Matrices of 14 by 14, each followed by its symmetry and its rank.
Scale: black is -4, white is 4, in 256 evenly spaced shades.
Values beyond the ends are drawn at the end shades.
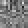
neither, rank three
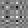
symmetric, rank one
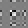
symmetric, rank one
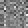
neither, rank three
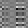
neither, rank one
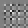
symmetric, rank one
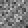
symmetric, full rank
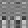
neither, rank one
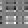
neither, rank one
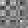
symmetric, rank two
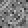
symmetric, full rank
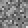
symmetric, full rank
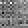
neither, rank three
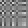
symmetric, rank one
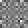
symmetric, rank two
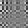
neither, rank one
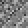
symmetric, full rank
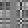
neither, rank one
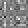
neither, rank three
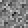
symmetric, full rank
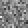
neither, full rank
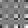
symmetric, rank one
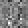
neither, rank three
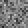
neither, full rank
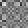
symmetric, rank two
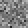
neither, full rank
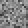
neither, full rank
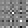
symmetric, rank two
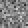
neither, full rank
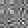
symmetric, rank two
